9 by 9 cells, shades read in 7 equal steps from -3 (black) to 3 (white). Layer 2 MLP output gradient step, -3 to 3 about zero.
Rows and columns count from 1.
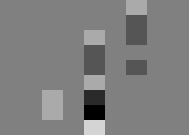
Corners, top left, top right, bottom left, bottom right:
0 0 0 0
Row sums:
1 -1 0 -1 -2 1 -1 -2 2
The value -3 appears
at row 8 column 5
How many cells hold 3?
0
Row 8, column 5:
-3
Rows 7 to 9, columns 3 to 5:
1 0 -2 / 1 0 -3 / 0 0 2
